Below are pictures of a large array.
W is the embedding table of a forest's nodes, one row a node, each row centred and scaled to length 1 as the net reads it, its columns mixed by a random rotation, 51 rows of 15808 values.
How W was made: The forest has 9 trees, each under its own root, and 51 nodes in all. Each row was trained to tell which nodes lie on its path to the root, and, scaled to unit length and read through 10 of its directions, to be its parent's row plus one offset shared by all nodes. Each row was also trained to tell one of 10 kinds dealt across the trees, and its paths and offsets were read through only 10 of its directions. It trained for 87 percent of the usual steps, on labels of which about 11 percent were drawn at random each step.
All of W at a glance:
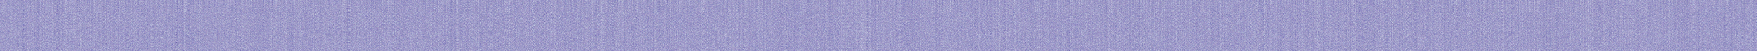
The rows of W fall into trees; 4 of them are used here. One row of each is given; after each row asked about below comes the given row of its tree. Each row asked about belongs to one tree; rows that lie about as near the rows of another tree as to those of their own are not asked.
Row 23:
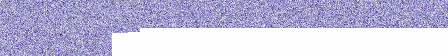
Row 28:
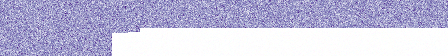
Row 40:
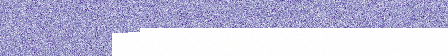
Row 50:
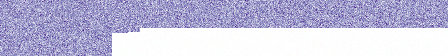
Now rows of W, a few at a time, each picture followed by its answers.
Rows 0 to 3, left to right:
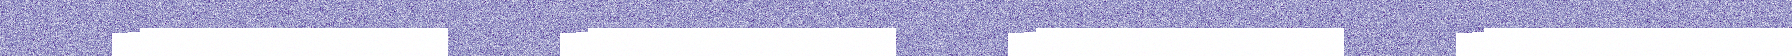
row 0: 40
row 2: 40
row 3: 50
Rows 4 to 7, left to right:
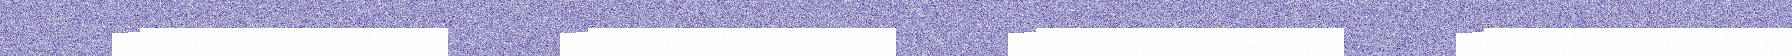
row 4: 40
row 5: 28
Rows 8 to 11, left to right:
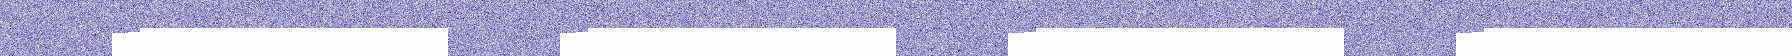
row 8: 23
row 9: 40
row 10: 28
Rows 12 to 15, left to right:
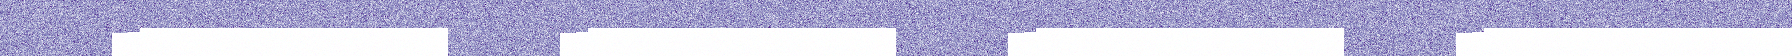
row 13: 28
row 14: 28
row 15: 23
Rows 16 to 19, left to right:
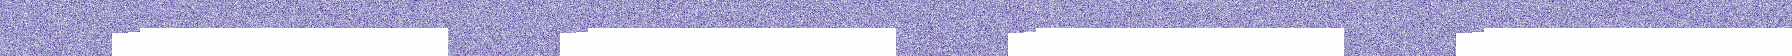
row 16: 40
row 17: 28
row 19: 40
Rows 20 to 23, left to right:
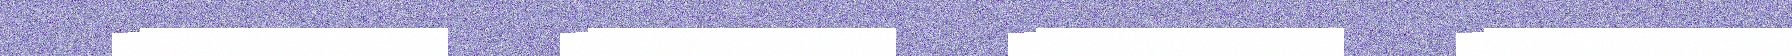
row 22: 40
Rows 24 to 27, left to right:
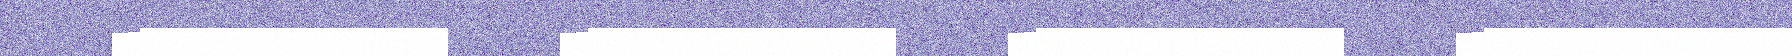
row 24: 28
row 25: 28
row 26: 23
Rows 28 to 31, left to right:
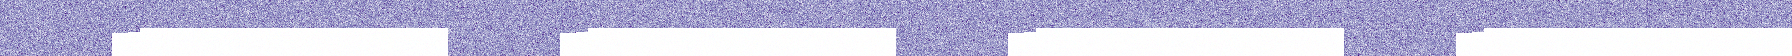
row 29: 28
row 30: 40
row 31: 50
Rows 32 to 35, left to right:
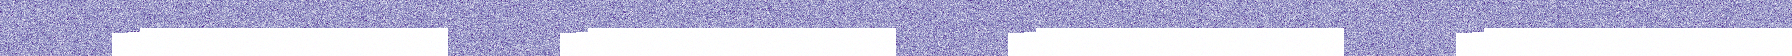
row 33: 50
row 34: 50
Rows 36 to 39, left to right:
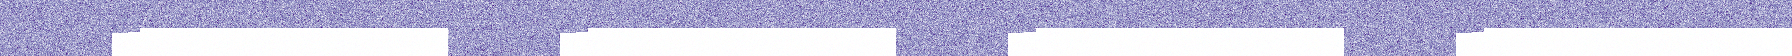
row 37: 28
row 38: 40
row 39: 40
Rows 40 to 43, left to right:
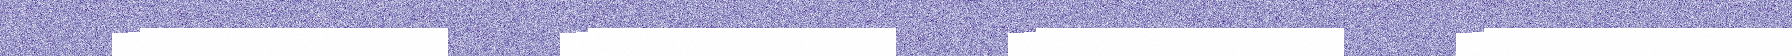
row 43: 28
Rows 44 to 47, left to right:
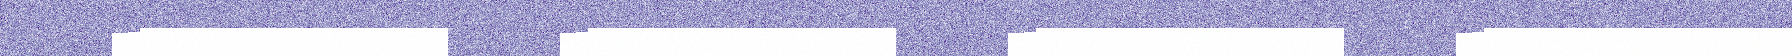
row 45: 40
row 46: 28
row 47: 23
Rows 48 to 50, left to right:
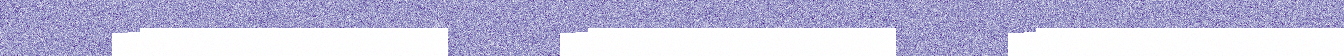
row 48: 28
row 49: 40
